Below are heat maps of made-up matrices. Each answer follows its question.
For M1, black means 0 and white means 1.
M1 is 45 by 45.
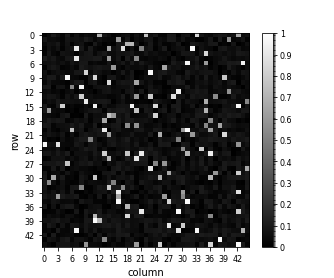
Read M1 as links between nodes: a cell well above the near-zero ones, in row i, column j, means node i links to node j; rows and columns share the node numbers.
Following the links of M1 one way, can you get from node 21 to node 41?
no
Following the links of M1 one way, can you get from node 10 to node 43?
yes
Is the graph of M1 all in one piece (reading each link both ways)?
yes
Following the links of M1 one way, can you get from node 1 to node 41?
no
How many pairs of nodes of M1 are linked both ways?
6
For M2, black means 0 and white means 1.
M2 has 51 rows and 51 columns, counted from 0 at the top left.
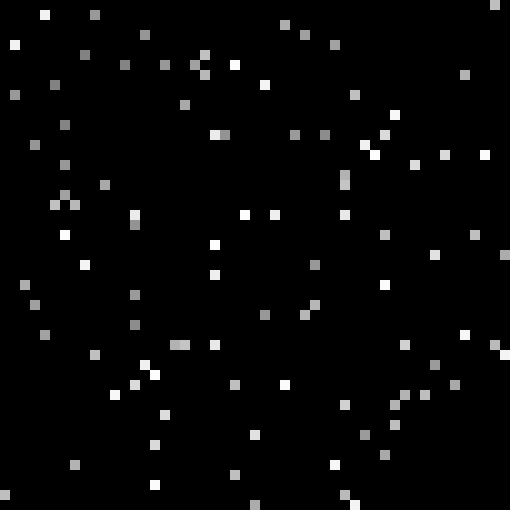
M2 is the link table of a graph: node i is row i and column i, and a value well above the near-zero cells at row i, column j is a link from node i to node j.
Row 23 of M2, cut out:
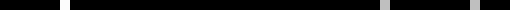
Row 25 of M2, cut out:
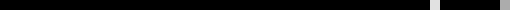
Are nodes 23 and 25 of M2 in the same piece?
no
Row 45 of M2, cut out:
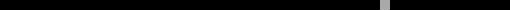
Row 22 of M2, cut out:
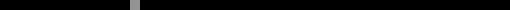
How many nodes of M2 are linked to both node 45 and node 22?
0
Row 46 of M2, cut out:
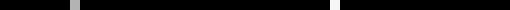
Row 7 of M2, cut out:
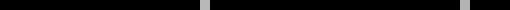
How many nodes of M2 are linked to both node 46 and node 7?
0
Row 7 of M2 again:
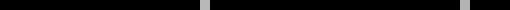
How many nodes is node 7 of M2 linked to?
2
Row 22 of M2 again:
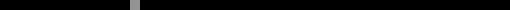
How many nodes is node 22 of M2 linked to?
1
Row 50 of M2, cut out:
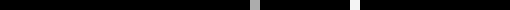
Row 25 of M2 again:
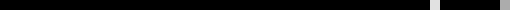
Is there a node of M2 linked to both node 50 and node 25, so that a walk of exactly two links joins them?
no
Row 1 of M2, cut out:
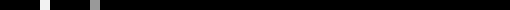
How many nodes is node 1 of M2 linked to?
2
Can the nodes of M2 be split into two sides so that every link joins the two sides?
no
